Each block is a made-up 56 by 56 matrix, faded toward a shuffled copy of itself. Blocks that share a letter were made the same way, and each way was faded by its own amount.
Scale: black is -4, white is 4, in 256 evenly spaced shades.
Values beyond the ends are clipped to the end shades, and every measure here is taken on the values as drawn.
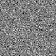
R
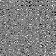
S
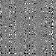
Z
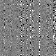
Z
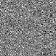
R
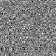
R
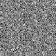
R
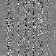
Z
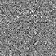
R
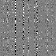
Z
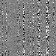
Z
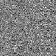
R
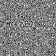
R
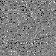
S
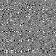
S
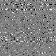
S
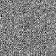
R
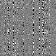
Z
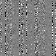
Z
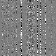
Z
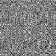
R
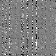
Z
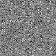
R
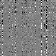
Z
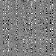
Z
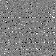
S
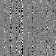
Z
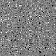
S
